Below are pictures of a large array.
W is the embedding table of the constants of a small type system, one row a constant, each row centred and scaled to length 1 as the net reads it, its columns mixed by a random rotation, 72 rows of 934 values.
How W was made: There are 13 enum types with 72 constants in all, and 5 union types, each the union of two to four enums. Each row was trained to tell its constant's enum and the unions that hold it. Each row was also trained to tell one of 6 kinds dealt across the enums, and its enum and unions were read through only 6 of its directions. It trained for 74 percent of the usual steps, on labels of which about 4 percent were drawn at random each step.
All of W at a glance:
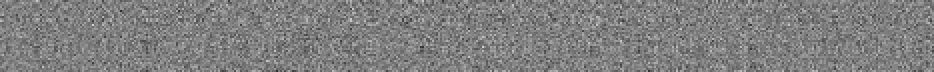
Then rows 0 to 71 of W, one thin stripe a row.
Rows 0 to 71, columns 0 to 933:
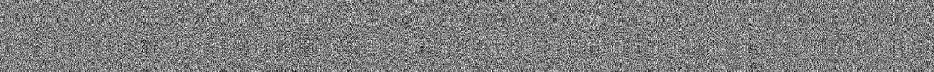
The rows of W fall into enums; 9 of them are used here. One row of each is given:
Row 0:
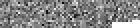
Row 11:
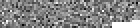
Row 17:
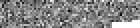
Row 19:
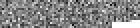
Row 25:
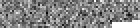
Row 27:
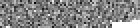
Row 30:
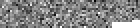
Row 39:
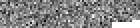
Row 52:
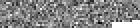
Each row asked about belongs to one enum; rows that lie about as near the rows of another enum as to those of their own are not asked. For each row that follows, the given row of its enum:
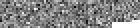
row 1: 0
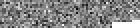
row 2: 39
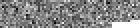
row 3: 27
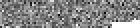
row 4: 27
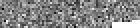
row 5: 11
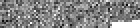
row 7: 17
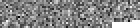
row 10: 11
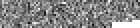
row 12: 30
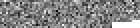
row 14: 39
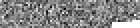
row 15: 0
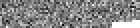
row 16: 17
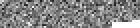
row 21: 39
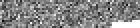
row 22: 17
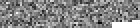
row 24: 52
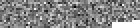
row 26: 0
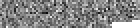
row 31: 25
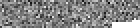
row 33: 27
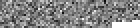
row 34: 52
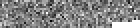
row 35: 30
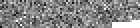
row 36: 27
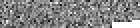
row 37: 11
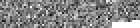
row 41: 52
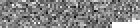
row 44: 0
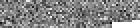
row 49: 25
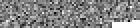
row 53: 11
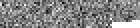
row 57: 25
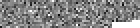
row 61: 27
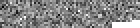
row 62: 27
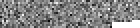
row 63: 11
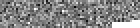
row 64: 0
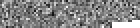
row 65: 30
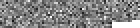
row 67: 25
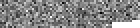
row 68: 25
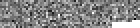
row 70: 52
